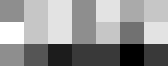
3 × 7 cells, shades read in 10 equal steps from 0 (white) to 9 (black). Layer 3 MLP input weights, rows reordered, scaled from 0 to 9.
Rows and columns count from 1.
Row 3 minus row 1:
0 4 7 3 6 6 5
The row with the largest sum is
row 3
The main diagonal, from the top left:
4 2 8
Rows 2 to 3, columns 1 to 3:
0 2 1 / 4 6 8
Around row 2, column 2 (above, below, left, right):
2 6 0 1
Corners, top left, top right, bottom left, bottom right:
4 2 4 7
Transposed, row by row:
4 0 4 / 2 2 6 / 1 1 8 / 4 4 7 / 1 2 7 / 3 5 9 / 2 1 7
